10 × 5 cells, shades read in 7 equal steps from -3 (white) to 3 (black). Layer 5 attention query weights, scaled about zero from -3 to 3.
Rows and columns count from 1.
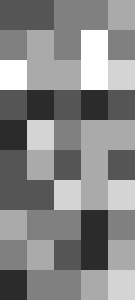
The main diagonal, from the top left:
1 -1 -1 2 -1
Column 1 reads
1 0 -3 1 2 1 1 -1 0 2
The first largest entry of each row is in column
1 1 2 2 1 1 1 4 4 1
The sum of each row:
1 -4 -10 7 -2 1 -3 1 1 -1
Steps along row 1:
same down same down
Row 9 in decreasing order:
2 1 0 -1 -1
